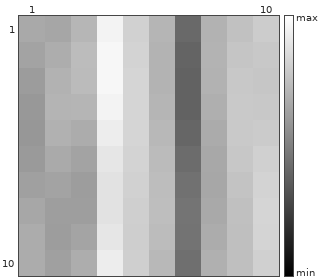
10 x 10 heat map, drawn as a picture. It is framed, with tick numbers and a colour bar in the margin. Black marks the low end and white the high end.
Upright stripes repeat 2 times across the table. Overall the values sit about 70% of the way up the scale. There is no overall slope. Streaks run downward.
